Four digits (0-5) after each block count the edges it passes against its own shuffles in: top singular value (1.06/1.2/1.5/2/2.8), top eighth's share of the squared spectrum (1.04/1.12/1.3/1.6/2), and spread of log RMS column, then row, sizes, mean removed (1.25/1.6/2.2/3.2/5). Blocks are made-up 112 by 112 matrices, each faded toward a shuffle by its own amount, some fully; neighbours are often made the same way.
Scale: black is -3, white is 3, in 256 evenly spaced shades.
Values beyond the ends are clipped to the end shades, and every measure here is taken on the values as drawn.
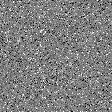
2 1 0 0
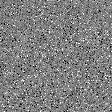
2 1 0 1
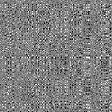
5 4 3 3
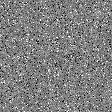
1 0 0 0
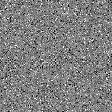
3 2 1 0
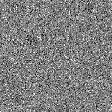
4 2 1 1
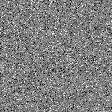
3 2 0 0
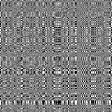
5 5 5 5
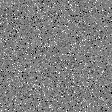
2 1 0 0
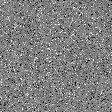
0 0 0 0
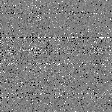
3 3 2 3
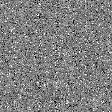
0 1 2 0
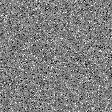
0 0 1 0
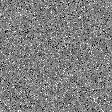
0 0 0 0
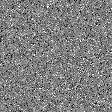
0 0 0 0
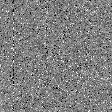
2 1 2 0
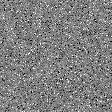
0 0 0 0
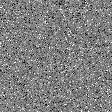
0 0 0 0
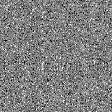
4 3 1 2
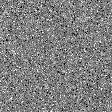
0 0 0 0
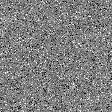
0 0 0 0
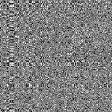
5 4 3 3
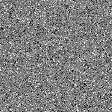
3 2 0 0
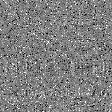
4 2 1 1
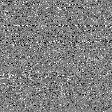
1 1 0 3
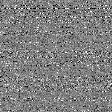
2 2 0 4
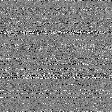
2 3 0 4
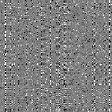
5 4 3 2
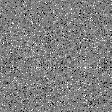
4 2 1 2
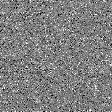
3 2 0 1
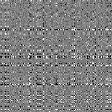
5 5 4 4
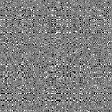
5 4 3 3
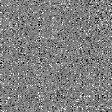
4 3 2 2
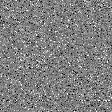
3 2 0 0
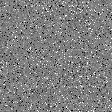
3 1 0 0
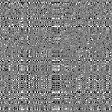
5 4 3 4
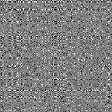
5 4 3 3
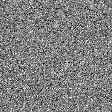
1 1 0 2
